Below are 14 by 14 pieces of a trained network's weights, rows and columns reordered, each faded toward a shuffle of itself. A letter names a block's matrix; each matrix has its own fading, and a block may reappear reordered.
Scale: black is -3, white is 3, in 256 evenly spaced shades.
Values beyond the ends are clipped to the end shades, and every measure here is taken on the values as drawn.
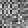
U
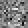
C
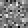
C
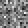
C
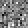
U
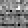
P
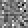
C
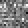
P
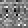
P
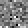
C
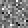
C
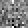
P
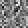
U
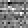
P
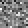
C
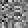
U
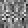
U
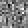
U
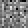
P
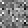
P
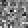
C
